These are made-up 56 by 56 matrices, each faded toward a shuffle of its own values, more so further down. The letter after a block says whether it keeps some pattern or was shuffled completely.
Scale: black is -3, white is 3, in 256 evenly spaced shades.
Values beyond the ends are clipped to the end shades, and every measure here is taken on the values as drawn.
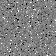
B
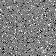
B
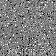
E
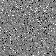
B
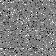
E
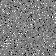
B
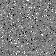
B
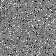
B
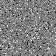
B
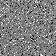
B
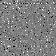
E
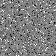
B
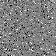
E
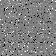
E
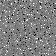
B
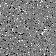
B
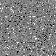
E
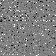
E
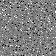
B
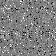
E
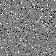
B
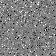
B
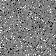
B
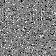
E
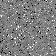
B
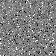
B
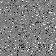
E
